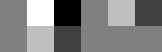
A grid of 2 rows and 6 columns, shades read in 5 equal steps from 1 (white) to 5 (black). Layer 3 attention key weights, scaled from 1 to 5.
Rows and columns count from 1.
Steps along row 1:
down up down down up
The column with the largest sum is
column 3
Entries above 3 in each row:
2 1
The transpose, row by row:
3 3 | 1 2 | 5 4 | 3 3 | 2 3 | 4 3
